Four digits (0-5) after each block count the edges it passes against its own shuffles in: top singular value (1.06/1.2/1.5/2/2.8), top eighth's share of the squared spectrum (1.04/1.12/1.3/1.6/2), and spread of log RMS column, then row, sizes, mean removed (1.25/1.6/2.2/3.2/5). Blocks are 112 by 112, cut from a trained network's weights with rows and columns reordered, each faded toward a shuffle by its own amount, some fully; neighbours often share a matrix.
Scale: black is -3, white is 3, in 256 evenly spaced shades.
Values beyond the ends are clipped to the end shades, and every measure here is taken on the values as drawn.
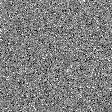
1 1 0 0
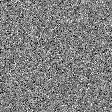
0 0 0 0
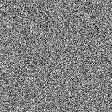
3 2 0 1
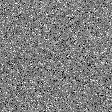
0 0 0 0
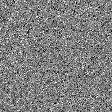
0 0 0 0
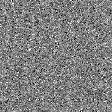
3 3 1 2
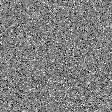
0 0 0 0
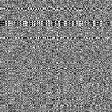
5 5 2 4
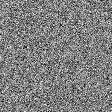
1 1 0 0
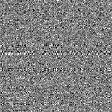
4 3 2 3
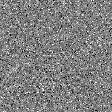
3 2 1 1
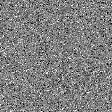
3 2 0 1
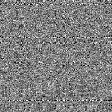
4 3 1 3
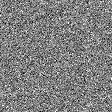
1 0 0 0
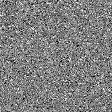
2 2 0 1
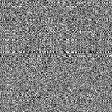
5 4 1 3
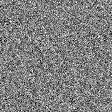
2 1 0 0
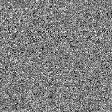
3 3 1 2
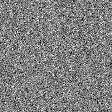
2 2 0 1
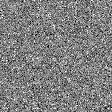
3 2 0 1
